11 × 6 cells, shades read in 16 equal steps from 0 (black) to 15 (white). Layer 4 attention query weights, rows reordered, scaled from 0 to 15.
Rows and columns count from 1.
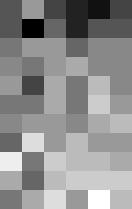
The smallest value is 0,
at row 2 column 2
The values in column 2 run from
0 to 13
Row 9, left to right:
14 7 12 11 11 10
